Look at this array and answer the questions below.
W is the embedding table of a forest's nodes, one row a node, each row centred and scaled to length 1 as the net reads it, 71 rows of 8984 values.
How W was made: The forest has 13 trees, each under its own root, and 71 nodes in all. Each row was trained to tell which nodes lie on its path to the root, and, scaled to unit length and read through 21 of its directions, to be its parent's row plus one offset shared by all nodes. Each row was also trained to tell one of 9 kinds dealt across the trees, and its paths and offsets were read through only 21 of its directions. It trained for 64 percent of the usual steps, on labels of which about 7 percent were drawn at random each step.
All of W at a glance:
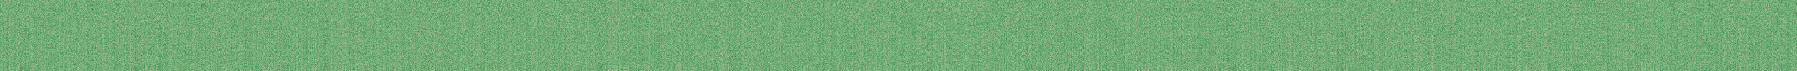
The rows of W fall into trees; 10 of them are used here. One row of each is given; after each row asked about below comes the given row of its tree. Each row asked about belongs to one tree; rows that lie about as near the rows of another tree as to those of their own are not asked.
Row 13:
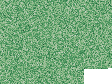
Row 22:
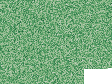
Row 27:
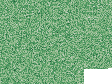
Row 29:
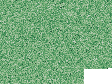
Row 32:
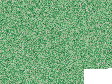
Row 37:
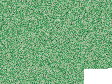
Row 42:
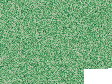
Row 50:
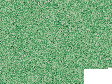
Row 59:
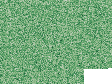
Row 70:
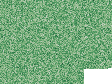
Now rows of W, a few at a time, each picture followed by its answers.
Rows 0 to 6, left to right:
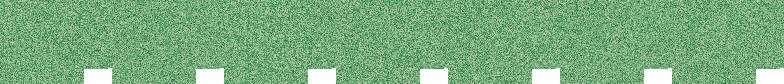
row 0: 59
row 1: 29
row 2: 42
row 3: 13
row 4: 32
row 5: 37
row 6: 50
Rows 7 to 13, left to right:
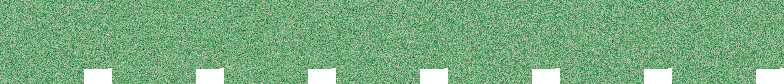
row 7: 13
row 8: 37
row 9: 37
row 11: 22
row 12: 42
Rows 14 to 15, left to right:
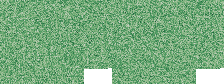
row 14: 13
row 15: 27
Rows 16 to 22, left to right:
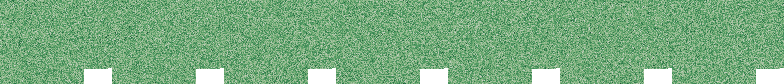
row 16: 42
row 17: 50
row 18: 32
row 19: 32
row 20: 59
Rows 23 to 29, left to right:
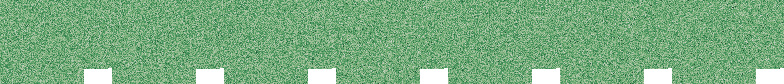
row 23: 27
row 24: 22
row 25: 32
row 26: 37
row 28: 29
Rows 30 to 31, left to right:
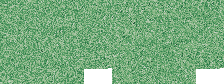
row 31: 42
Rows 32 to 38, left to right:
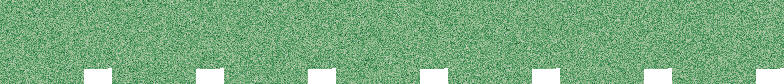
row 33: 50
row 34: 50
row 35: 29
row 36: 29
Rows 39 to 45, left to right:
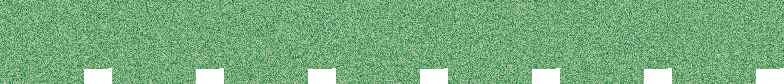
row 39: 70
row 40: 29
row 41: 13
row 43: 29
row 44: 50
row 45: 37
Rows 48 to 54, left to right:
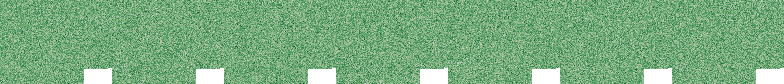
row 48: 37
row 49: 50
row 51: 27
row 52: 37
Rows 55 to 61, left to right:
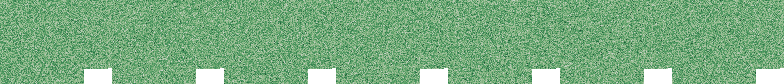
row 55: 27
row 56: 29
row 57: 50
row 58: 37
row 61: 27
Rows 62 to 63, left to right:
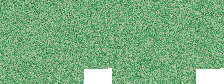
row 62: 50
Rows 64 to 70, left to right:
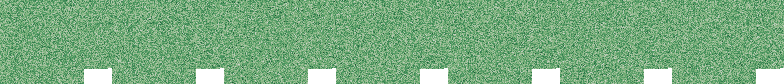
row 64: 13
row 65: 70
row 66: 29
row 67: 70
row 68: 70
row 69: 59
